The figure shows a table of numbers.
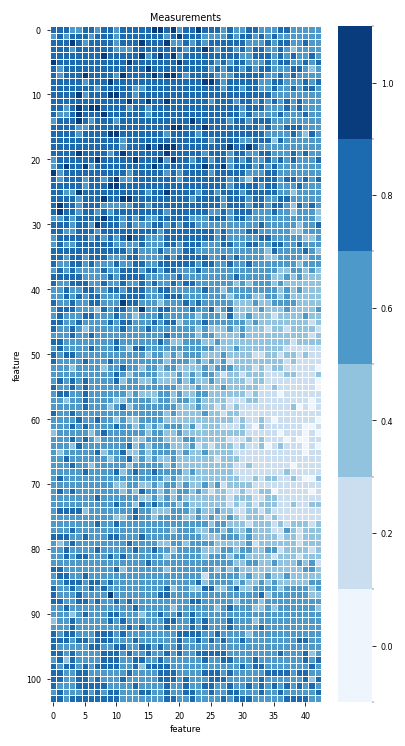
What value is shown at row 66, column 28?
0.4
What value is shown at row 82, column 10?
0.6
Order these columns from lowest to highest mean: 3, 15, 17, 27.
27, 15, 17, 3
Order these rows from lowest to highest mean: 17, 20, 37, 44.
44, 37, 17, 20
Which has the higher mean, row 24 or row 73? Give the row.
24
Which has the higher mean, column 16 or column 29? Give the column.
16
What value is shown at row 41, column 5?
0.6
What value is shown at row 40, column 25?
0.6
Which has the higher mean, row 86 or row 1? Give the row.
1
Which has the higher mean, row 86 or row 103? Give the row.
103
